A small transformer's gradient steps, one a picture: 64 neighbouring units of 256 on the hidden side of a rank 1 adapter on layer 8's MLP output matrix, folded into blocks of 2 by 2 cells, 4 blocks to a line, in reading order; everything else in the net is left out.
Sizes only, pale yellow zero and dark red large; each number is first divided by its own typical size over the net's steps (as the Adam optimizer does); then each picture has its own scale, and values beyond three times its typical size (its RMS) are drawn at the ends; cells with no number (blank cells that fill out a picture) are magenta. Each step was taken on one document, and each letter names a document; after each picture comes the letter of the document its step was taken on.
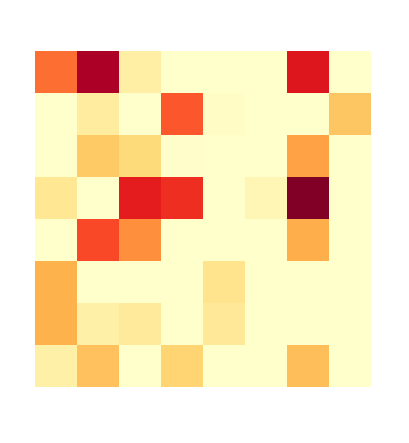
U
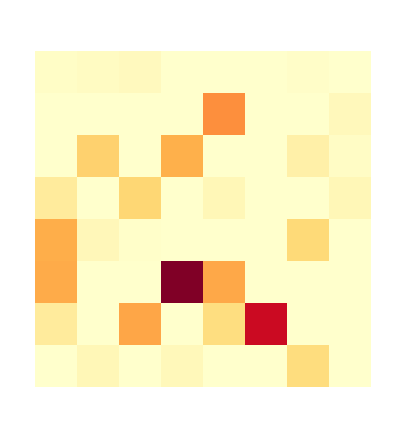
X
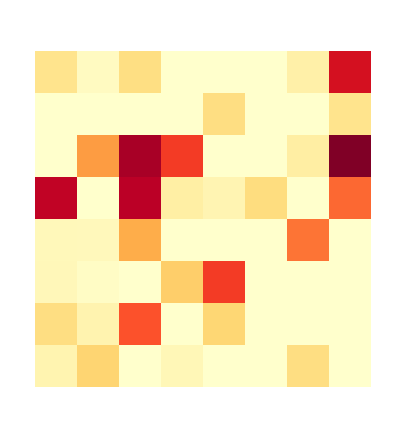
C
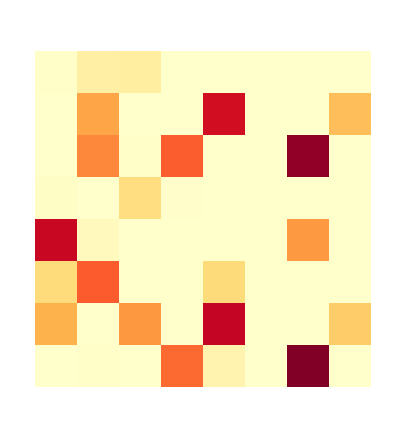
X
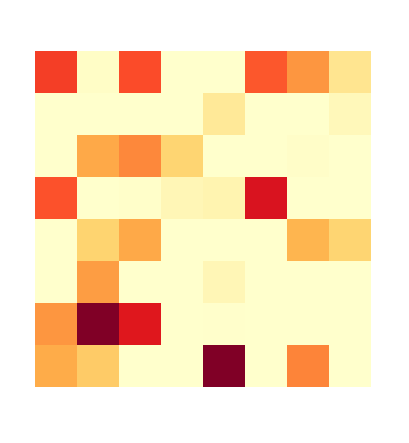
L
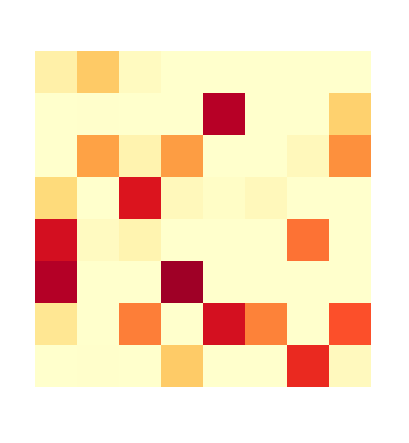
X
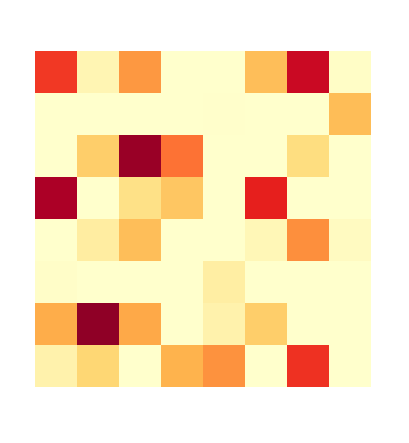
L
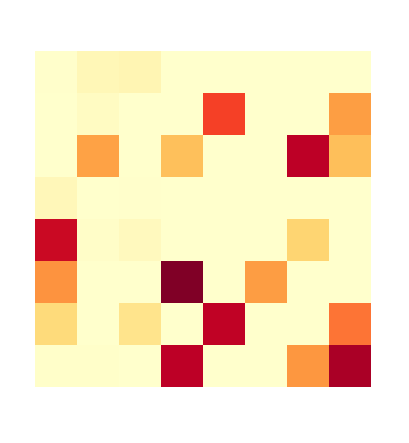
X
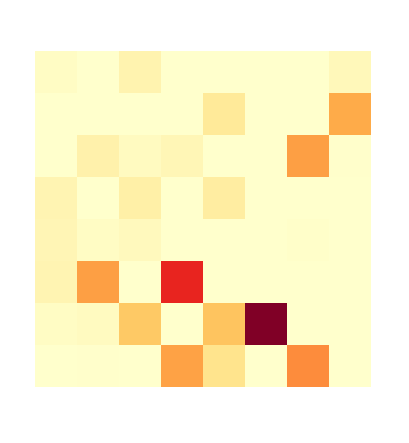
X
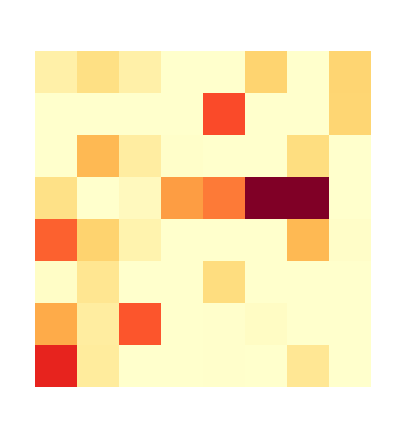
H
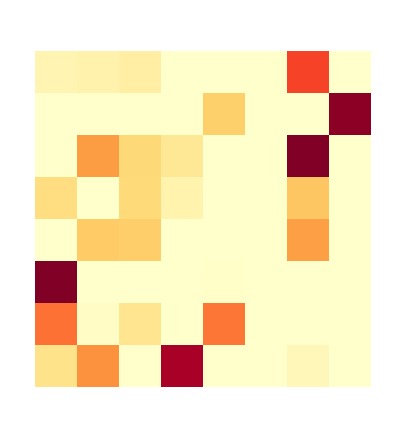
U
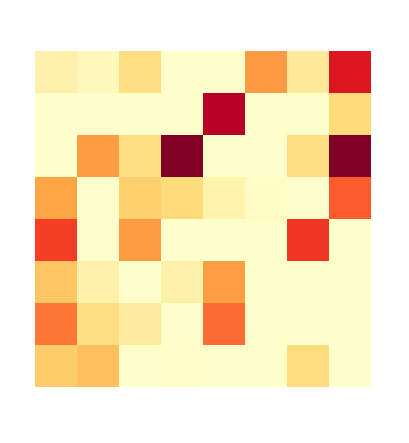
C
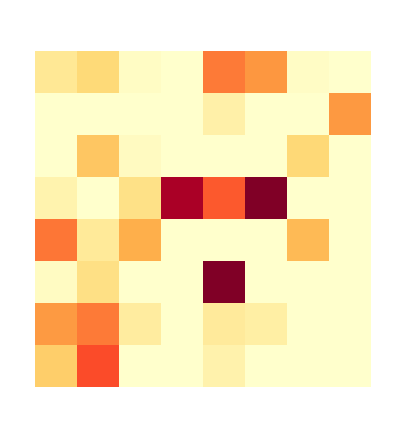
H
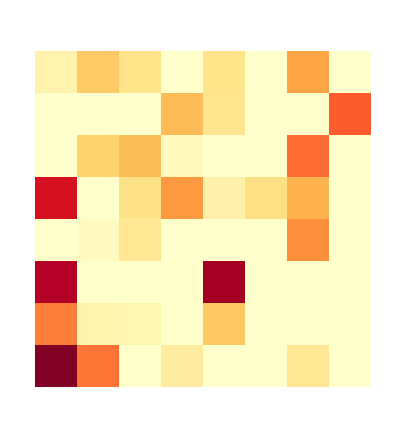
U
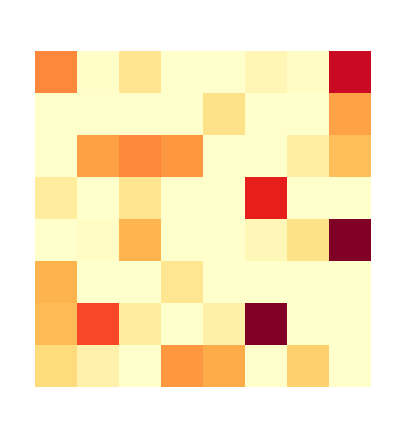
L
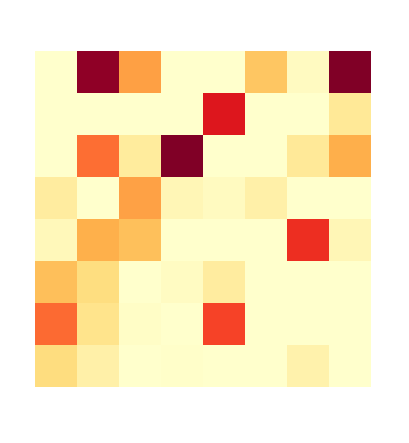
C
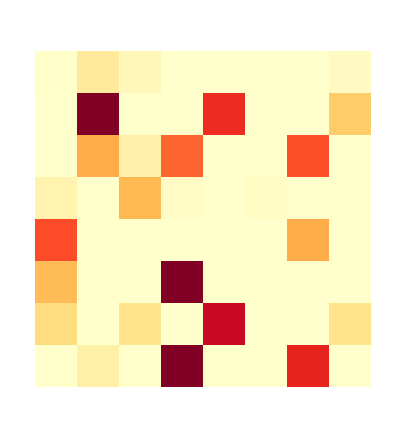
X
